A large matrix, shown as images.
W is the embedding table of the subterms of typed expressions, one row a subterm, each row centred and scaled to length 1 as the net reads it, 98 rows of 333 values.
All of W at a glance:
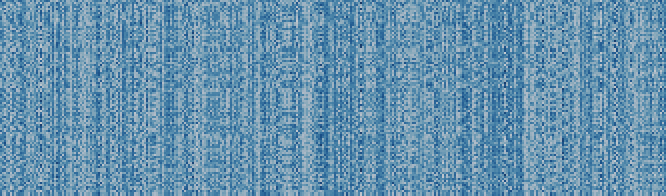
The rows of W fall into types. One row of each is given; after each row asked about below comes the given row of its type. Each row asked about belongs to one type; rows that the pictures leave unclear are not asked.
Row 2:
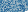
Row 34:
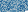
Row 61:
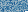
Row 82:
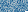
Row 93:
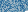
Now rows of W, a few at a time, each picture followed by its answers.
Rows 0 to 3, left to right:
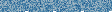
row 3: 82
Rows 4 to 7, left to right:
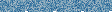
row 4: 82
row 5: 82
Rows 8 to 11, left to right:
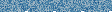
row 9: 61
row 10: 82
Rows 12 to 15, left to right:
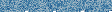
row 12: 34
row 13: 93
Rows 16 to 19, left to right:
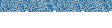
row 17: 2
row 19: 93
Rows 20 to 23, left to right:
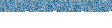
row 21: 34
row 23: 82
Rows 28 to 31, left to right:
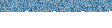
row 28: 82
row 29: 61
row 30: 82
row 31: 34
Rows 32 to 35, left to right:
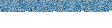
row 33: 61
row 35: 34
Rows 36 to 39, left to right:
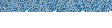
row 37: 61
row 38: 2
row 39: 34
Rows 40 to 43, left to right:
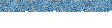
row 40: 82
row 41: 34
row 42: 82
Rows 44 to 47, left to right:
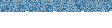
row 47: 93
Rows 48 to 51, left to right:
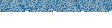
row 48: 2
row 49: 34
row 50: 93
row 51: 61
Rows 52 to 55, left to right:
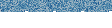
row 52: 61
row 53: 93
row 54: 82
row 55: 61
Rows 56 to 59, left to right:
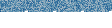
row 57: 82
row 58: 93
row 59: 61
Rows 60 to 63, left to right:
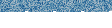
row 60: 2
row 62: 82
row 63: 93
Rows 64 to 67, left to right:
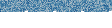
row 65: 93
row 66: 82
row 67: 2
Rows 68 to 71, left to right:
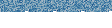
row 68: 2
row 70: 61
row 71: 34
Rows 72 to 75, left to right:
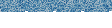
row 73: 93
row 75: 2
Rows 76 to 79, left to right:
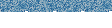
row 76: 61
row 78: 34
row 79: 61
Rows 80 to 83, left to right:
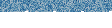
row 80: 93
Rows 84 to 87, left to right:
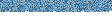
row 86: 61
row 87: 34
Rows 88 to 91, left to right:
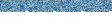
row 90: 82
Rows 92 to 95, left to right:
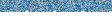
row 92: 34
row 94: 2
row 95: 61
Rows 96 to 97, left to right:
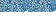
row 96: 61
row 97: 61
